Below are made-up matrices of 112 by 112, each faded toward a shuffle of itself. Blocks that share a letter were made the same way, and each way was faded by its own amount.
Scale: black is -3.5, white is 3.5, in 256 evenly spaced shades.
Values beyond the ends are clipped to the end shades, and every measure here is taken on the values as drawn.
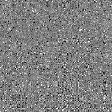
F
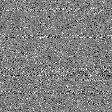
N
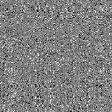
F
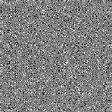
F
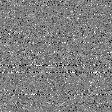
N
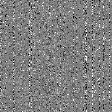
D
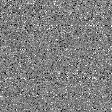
N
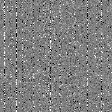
D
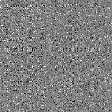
F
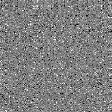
F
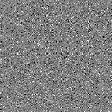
F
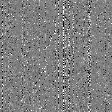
D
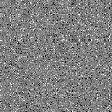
F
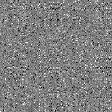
F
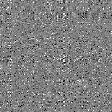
F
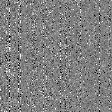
D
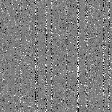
D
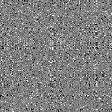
F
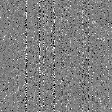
D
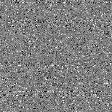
N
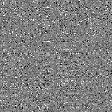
F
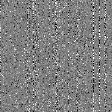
D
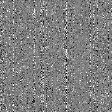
D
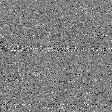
N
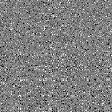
F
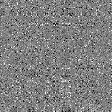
F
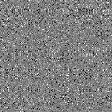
F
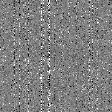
D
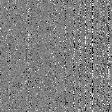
D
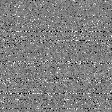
N
